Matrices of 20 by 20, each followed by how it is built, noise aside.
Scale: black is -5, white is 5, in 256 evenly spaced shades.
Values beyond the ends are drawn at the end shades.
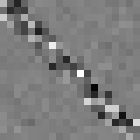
banded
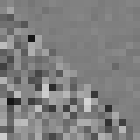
lower triangular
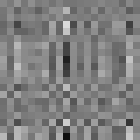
low rank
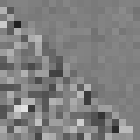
lower triangular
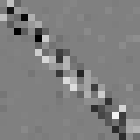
banded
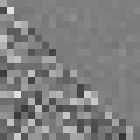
lower triangular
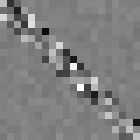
banded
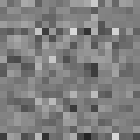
low rank
